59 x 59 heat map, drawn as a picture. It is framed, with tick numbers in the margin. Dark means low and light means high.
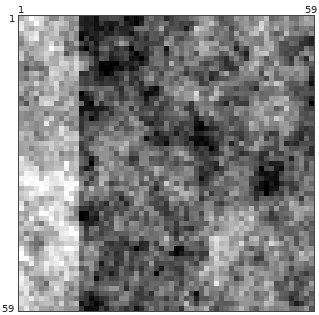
The texture is blotchy. There are no regular stripes. The histogram is bell-shaped. A vertical seam about 20% of the way across splits the table, and the left part is higher. The ninth with the highest average is the middle left.
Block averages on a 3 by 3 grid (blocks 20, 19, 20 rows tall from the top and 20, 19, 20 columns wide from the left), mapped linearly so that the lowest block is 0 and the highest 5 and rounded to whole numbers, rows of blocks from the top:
2 0 2 / 5 0 0 / 4 0 3
